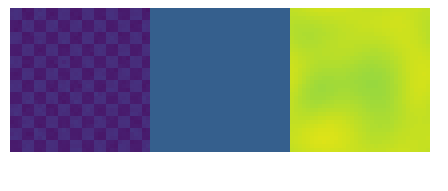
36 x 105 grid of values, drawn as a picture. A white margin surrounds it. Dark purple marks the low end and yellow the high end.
It is made of 1 by 3 panels. Panel 1,1: very low, checkered, faint in contrast. Panel 1,2: low, flat. Panel 1,3: very high, smooth, faint in contrast.
